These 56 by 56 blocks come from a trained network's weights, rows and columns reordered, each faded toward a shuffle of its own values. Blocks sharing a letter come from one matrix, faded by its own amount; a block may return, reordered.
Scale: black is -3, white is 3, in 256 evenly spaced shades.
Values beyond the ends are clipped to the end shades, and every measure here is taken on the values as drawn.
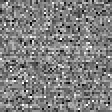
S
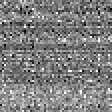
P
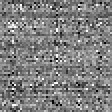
P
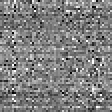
P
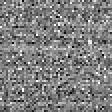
S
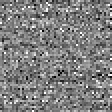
S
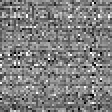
P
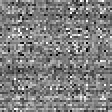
P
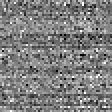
P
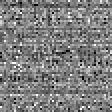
P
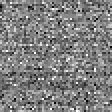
S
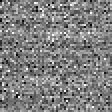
S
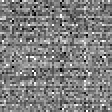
P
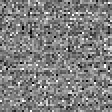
S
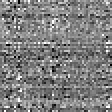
P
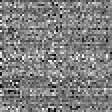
P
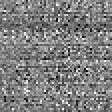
P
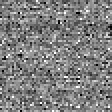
S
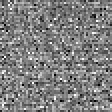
S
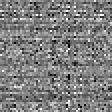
P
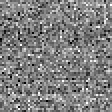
S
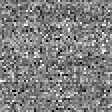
S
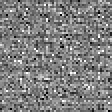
S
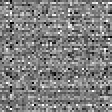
P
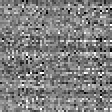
P
